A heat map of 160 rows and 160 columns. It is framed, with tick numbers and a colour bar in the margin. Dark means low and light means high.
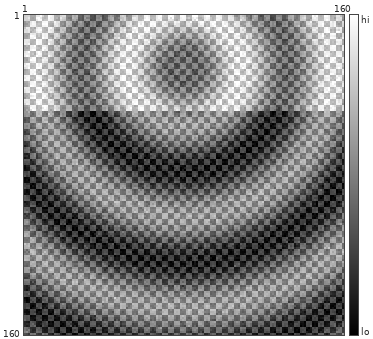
Seam: horizontal, 30% of the way down, the top part higher. Ninth with the highest average: top middle. Rings: centred on the top middle.
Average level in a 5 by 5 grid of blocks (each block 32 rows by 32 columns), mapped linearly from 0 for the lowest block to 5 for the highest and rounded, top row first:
55455
33433
11011
10101
12221
